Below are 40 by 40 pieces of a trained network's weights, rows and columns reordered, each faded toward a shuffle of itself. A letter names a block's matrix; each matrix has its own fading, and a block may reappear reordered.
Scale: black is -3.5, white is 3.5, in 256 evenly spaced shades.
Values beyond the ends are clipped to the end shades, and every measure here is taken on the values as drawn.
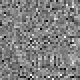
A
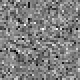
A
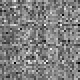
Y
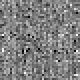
Y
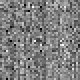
Y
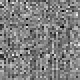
Y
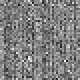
Y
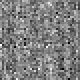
Y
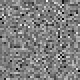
A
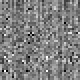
Y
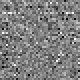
A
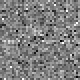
A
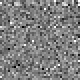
A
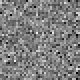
A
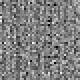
Y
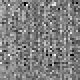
Y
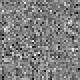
A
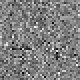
A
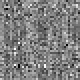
Y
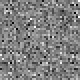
A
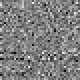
A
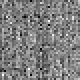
Y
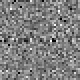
A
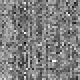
Y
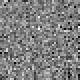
A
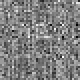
Y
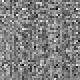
Y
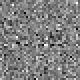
A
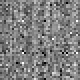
Y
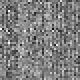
Y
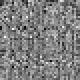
Y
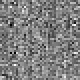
Y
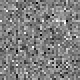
A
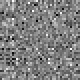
A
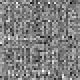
Y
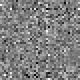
A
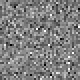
A
